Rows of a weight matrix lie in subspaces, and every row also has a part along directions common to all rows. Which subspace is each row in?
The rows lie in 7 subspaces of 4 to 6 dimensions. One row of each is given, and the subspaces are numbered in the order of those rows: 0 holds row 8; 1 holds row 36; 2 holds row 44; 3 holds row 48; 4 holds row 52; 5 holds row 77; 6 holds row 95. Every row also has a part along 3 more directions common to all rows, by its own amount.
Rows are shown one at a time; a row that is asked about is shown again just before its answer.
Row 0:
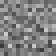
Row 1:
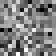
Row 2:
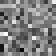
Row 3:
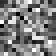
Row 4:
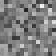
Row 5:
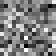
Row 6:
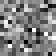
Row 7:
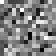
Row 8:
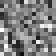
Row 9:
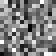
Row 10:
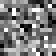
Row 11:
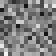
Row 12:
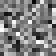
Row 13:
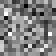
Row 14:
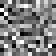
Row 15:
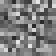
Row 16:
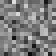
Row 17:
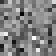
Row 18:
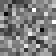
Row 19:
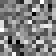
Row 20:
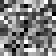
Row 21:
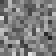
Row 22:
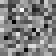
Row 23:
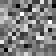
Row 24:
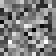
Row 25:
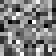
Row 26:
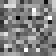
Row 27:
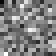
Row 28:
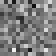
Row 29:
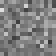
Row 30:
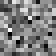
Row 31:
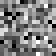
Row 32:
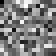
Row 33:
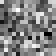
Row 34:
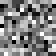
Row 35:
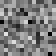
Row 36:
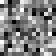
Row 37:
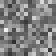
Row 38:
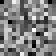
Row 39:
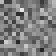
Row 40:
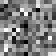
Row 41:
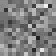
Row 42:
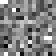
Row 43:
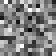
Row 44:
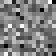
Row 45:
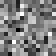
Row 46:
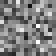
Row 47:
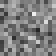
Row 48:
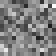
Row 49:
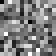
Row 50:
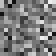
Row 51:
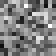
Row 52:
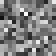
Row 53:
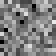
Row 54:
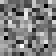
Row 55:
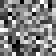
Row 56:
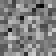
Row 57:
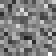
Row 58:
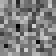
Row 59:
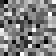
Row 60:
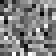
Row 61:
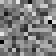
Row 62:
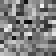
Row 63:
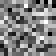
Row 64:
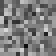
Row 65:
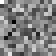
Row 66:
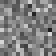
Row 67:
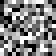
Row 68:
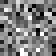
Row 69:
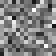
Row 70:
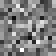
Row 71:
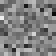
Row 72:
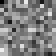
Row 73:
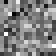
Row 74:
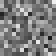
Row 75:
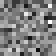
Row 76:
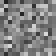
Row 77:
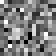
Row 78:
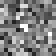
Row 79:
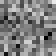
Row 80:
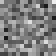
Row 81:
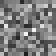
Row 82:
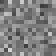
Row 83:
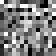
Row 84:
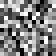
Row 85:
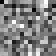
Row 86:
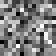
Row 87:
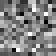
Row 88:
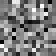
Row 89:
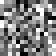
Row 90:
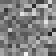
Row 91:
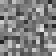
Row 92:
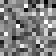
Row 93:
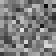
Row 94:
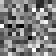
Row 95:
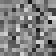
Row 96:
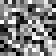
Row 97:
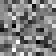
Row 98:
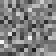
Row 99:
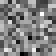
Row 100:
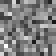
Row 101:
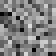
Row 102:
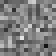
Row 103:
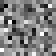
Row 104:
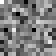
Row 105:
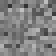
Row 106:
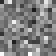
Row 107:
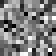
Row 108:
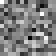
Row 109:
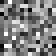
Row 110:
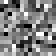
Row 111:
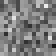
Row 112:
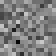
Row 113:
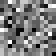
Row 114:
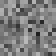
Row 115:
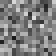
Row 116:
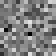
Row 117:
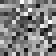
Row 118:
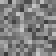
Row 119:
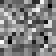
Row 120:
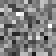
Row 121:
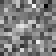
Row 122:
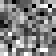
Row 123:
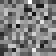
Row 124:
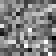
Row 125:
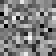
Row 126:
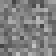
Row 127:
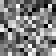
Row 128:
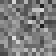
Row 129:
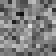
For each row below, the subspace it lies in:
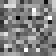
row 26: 1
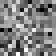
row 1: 5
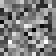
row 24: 0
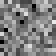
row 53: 6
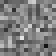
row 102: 2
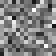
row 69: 0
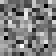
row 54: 2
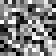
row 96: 6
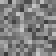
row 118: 6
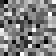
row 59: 5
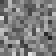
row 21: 5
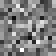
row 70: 4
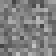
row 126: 2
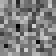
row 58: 4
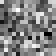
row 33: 6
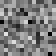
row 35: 4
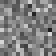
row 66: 5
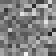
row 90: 3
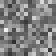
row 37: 4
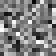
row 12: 0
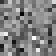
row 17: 1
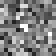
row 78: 1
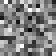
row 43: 5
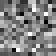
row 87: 2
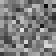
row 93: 2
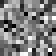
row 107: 4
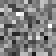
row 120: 2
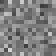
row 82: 5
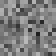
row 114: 4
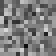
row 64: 5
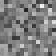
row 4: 3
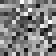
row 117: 5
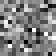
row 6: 5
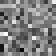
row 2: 1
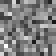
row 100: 0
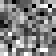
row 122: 3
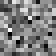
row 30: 3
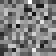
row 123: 2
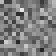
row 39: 2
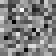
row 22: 1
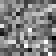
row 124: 5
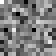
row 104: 6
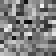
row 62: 2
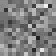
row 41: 3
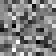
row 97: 0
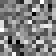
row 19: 0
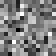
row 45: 1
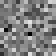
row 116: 2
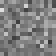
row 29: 3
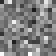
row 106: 1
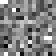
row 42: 5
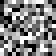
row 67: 0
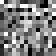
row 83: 1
